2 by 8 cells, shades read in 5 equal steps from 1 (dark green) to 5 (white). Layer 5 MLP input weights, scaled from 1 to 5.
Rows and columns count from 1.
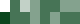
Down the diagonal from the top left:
5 2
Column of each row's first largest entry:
1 4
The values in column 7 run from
2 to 3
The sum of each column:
6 4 6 6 4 5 5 5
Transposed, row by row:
5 1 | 2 2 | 4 2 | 3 3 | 2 2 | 2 3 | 3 2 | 3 2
